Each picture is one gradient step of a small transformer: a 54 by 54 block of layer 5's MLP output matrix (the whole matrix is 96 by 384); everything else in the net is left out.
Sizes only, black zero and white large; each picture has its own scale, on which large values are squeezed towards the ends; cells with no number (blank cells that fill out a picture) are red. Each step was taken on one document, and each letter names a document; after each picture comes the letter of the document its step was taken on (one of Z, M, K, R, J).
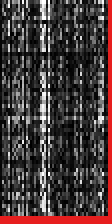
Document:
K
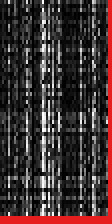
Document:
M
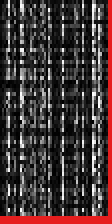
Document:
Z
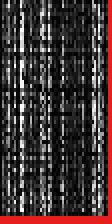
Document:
Z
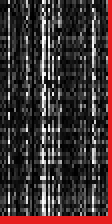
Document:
M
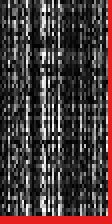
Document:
M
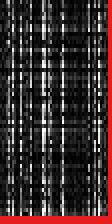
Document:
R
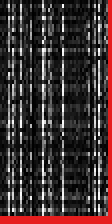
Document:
R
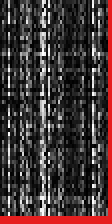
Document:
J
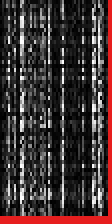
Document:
Z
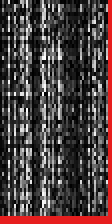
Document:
M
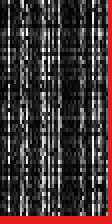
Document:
J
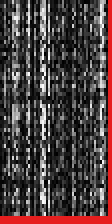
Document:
K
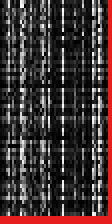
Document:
Z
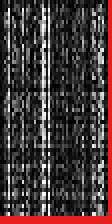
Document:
K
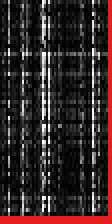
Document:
J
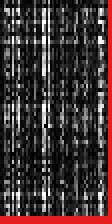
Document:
K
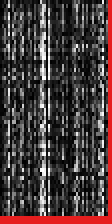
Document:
K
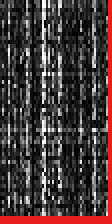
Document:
M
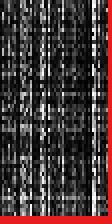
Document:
J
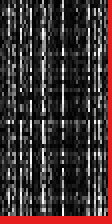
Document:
R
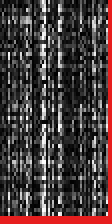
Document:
M
